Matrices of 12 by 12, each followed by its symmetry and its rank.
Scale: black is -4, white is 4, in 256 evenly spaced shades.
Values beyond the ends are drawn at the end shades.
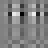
neither, rank one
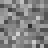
neither, full rank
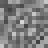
symmetric, full rank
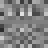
neither, rank two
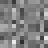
neither, rank two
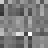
neither, rank two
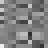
neither, rank two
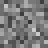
neither, full rank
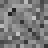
symmetric, full rank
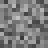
neither, full rank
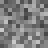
neither, full rank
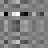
neither, rank one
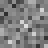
symmetric, full rank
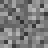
symmetric, full rank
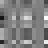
neither, rank one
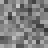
neither, full rank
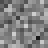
symmetric, full rank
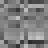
neither, rank two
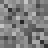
symmetric, full rank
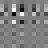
neither, rank one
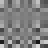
neither, rank one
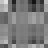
neither, rank one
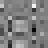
neither, rank two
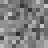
neither, full rank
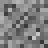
symmetric, full rank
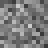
neither, full rank
